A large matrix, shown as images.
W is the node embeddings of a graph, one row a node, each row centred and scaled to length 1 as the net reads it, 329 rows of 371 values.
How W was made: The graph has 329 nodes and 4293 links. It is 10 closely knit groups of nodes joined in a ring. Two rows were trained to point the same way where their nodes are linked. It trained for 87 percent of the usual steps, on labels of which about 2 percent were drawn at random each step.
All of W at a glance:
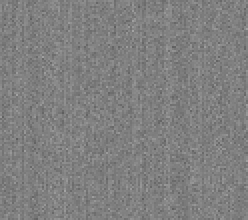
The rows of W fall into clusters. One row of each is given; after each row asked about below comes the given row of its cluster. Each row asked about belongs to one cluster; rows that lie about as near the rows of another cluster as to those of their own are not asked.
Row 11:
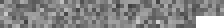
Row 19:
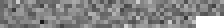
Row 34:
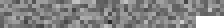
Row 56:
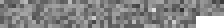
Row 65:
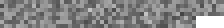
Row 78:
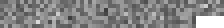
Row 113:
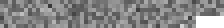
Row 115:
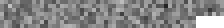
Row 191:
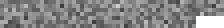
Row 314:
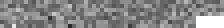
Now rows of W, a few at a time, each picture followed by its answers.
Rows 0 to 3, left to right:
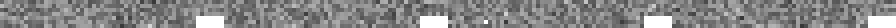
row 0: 314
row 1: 115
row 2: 78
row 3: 314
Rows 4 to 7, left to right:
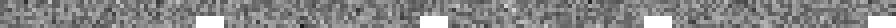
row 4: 19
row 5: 11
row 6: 314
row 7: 78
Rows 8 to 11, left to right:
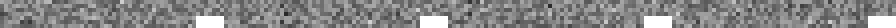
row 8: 34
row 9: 78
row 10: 65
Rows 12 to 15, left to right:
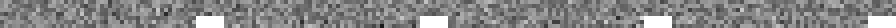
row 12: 11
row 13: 113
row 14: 34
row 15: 34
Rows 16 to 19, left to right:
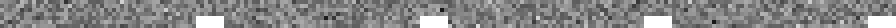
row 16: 65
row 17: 314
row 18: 113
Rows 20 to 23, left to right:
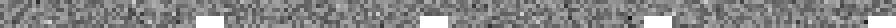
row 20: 65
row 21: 113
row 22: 191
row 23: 34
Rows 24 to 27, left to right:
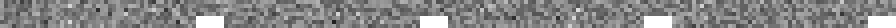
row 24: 115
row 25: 34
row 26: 113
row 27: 191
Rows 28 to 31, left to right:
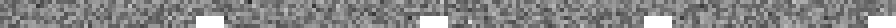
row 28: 56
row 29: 19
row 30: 191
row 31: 11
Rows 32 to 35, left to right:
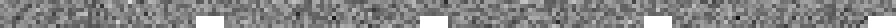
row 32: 65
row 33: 113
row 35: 56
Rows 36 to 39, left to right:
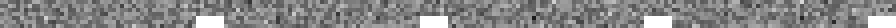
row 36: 191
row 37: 19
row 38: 113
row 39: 314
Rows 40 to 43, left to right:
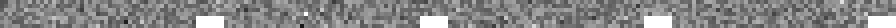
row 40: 78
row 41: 11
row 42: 314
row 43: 191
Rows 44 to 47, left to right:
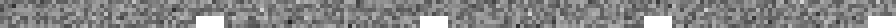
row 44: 56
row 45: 34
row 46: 11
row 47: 65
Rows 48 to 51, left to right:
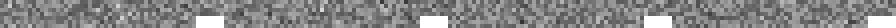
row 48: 113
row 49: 11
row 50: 78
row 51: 113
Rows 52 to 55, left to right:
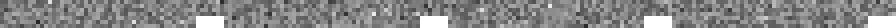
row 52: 19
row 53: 11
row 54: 115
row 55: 191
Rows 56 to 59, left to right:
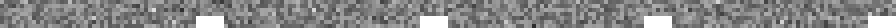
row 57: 19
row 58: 314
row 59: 34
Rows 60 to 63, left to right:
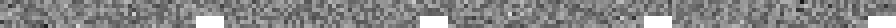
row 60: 314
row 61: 113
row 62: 19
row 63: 115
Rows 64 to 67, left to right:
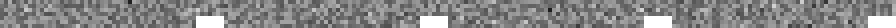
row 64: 78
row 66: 34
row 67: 115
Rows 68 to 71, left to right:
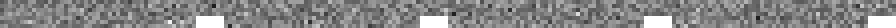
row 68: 19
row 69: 113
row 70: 113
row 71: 113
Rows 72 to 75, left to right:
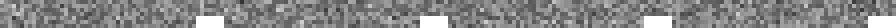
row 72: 191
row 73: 34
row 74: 113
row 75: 11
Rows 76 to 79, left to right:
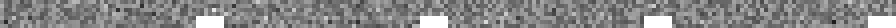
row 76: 115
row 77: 34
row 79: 19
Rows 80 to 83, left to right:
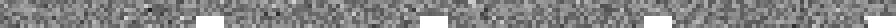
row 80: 56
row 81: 113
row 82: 56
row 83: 65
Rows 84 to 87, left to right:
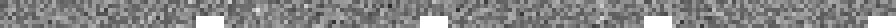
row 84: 78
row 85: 115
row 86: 65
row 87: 191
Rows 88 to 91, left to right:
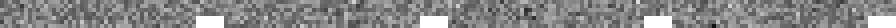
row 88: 113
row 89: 34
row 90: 115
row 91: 314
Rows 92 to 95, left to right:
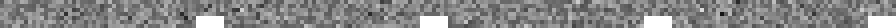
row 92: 11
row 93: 19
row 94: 34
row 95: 78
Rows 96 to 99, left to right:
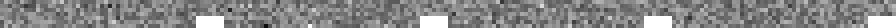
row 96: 11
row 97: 314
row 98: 34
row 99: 65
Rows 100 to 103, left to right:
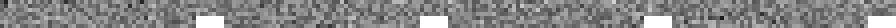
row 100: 78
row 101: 19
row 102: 191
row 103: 113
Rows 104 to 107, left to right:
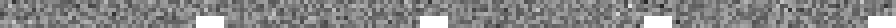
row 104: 78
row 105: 191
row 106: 191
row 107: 115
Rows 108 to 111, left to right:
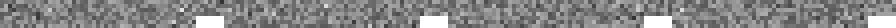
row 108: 113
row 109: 191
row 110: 19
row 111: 314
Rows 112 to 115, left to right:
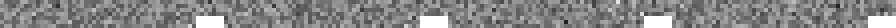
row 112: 65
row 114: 191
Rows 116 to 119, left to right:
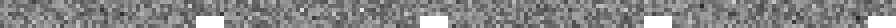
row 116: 11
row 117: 314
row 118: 191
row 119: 11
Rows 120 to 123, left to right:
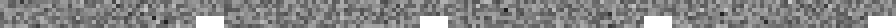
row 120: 65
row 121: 19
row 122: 191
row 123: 78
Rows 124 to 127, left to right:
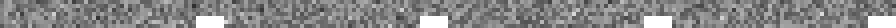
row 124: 11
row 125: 191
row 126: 65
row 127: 11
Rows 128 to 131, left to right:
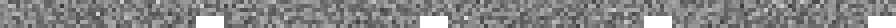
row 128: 191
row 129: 34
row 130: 65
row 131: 65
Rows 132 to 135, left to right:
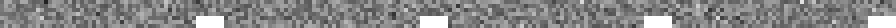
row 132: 11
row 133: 113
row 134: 34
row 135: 56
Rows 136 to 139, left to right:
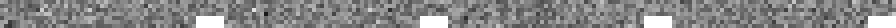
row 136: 191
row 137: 115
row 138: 65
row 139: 191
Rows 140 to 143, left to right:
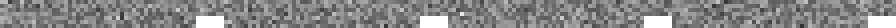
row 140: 191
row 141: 191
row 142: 113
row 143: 34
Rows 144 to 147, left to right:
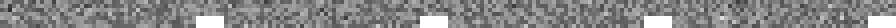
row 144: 314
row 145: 56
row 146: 78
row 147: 78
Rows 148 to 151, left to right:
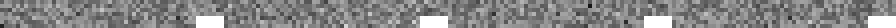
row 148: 314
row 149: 113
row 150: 115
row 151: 11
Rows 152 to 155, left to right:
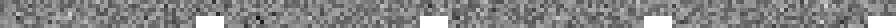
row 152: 78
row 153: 78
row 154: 115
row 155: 65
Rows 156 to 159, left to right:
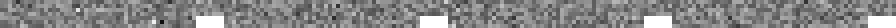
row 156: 314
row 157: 113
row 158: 56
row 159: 19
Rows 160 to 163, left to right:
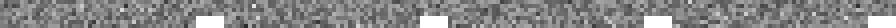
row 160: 56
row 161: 191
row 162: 34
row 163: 19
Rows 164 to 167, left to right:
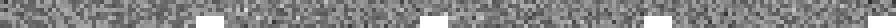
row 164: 314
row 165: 191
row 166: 191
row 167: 78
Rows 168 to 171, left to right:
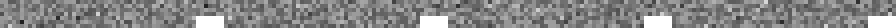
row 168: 191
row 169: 191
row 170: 314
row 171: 34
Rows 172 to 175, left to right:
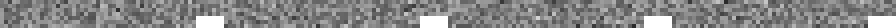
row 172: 115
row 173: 314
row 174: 34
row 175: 34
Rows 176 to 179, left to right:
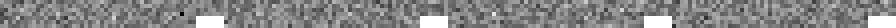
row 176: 56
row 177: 115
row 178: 19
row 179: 78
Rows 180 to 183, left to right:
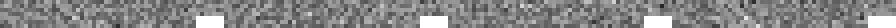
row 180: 314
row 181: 65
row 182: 191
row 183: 314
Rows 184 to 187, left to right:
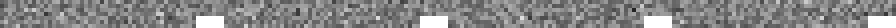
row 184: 78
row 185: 56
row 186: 314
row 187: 19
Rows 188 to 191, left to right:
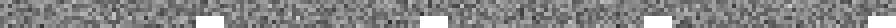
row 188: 34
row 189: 191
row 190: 113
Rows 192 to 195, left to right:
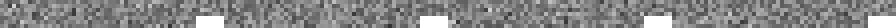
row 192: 56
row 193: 115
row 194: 191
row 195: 78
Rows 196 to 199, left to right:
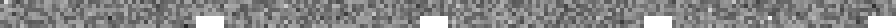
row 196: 314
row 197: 11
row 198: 78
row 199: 11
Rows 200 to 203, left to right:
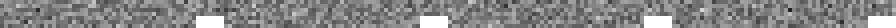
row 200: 34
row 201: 19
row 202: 65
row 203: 115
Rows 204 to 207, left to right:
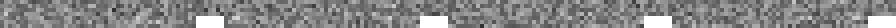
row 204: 11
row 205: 34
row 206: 19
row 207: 56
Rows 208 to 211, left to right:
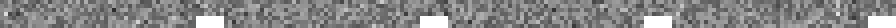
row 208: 11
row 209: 56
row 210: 191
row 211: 11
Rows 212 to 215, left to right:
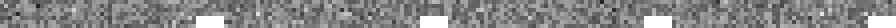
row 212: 56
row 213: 115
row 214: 115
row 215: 11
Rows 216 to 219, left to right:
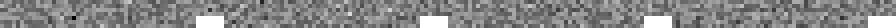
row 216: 314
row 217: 65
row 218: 191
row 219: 34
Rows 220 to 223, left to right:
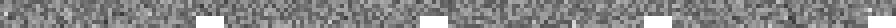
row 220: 11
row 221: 113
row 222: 19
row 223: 314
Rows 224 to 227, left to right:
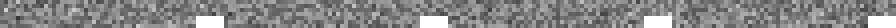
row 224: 19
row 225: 34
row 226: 56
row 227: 11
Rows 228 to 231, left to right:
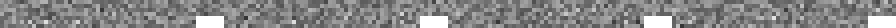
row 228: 34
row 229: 65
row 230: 65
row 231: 34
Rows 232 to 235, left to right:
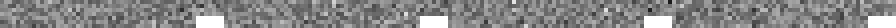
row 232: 314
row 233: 113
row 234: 78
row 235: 115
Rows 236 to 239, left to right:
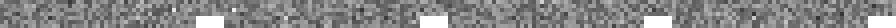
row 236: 56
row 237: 314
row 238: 113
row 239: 115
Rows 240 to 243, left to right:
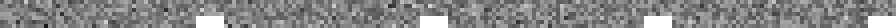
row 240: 314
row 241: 113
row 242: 56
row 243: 11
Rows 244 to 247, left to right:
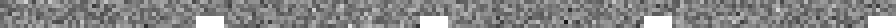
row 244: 113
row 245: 19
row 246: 191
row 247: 78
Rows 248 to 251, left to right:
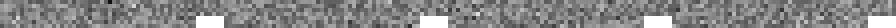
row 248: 11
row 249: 34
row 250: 19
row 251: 19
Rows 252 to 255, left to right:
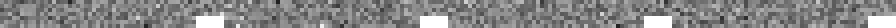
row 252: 56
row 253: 314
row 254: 113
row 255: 314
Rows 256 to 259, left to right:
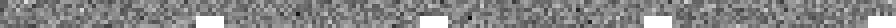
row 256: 19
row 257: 113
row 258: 65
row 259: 115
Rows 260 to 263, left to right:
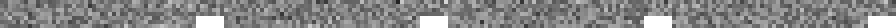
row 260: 19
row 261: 113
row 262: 11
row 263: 78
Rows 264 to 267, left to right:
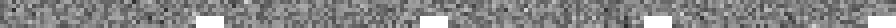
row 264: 19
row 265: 56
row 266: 314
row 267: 314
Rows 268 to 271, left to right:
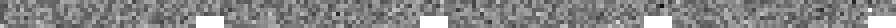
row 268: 19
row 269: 19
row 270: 19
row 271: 314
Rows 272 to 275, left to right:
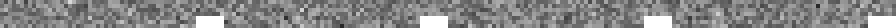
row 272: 113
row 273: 314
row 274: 314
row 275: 19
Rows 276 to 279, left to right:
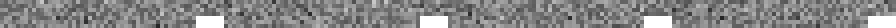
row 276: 113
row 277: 78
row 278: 113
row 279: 56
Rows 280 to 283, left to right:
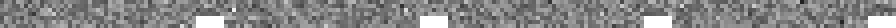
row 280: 113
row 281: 314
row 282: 113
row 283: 115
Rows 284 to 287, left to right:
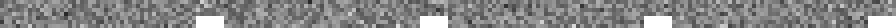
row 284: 113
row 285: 115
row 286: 78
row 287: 78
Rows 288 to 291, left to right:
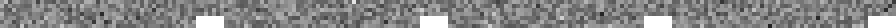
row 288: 115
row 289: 314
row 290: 19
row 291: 78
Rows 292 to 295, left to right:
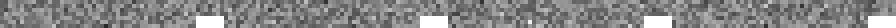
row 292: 19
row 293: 65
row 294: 113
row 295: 11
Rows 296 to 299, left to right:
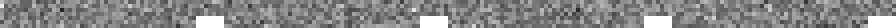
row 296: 115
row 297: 19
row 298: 65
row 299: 34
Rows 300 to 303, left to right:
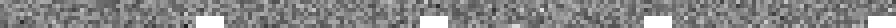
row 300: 34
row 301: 191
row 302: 115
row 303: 78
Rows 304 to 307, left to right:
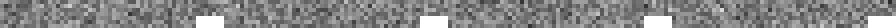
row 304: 115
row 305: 191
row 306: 11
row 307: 113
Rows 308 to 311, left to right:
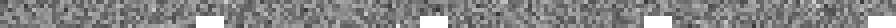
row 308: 19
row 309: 115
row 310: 78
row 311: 56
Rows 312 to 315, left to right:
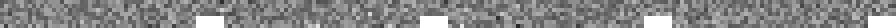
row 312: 113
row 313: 113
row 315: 78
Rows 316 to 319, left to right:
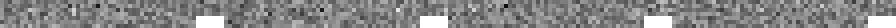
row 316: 115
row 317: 115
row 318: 78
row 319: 191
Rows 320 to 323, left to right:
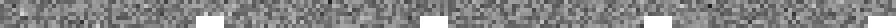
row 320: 56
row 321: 11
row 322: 19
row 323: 191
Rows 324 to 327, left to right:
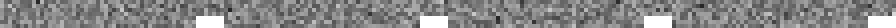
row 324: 115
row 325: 19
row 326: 314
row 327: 11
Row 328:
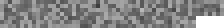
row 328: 115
